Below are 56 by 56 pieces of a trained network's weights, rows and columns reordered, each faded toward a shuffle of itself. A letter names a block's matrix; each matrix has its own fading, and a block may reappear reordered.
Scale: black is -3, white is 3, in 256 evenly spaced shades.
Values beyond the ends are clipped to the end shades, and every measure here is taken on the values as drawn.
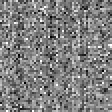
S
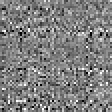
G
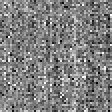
S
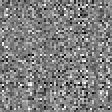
G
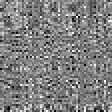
G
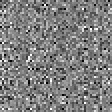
G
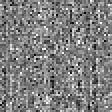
S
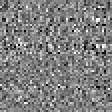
G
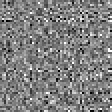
G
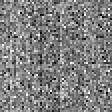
S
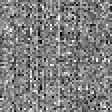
S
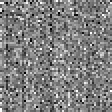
S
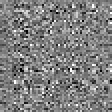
G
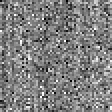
S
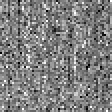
S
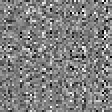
G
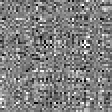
G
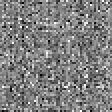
S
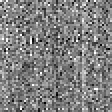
S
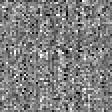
S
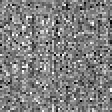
S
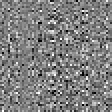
G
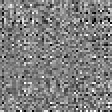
G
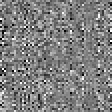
G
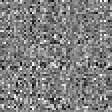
G
